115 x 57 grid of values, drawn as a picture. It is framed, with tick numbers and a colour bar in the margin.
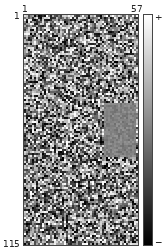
Calmest part: middle right. Stripes: none. Histogram: flat. Grain: fine. Mirror symmetry: none. Odd patch: calmer, in the middle right. Average level on the scale: 50%.
